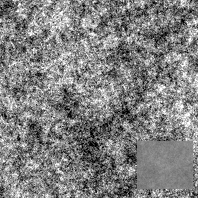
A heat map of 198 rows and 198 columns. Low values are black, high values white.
In the bottom right lies a patch that is calmer than the rest. No regular stripes run through it. The bottom right is the calmest part. The values follow a bell shape. The bottom middle is the ninth with the lowest average. The field is mottled with small blotches. No row or column stands out.
